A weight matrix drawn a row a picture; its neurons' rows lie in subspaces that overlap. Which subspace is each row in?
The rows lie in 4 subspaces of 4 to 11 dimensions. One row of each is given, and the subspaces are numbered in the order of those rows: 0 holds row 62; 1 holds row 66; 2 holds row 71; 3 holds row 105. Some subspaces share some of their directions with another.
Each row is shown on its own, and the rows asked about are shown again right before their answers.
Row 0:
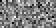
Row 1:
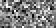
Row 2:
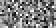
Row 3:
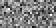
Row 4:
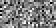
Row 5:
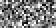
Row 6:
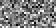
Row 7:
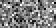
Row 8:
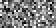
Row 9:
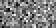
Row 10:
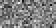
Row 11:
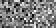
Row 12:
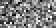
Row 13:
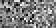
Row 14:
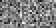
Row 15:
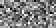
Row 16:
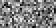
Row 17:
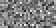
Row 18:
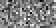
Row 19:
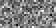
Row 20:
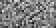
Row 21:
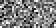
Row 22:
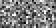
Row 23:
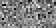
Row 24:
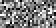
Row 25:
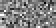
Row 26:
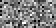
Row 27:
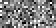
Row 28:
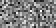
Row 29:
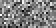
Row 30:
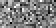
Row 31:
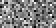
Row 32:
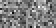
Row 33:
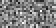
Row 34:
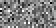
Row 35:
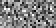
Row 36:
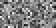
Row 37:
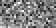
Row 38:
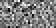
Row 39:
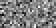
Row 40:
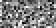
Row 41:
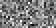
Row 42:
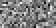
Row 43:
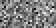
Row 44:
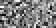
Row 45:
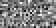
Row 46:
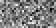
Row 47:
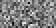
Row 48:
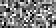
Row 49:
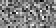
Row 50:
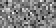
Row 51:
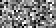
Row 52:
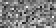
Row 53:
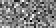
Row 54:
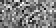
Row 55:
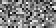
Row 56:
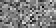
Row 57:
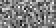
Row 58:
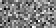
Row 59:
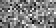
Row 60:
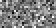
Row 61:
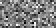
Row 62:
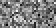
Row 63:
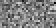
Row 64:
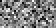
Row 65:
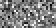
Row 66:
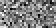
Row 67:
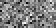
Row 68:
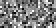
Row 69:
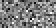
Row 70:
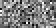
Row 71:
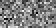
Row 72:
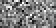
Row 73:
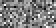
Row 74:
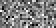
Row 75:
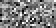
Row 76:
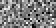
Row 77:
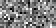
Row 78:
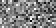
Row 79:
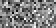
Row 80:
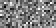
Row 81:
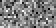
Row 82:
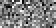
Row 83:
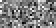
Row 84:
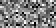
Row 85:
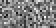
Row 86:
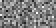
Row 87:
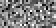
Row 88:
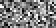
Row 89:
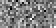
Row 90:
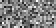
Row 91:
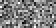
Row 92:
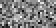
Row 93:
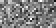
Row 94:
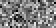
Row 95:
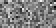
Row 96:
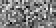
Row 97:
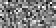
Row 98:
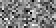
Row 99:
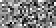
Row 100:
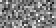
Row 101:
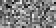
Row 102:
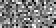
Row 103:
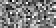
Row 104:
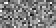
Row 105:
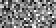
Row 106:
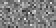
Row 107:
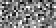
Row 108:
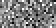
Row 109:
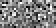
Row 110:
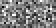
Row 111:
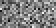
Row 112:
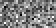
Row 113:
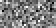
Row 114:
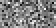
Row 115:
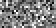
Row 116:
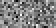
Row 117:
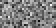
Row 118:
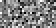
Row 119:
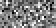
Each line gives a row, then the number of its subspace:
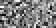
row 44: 1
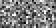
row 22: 1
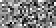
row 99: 1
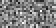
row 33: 2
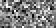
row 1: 3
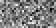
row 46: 2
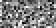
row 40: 1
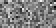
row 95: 2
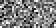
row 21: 2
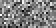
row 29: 2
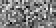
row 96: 1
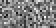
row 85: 2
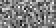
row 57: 2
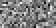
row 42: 1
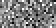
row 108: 2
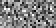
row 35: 3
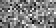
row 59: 2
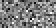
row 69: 2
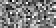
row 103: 2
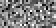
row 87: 1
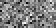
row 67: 2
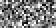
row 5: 0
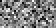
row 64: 2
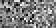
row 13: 0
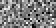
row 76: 3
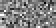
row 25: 1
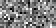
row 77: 2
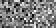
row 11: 0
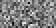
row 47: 2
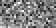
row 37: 2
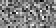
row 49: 3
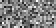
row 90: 2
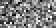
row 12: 1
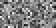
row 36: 2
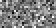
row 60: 3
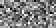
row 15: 0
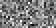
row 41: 2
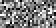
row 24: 1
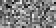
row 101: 3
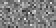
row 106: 2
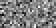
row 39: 1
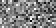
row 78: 2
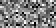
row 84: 0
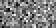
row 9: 1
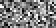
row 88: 0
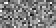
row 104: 2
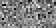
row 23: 1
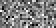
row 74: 2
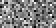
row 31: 3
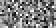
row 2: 1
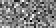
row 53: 0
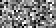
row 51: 2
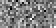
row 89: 2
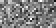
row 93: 2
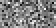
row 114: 0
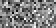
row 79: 0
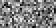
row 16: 0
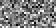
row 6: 0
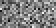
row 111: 3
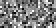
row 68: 1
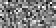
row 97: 2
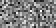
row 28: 3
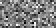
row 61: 0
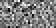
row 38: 3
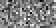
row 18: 1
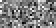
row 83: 1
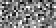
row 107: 1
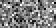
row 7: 0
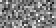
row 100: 3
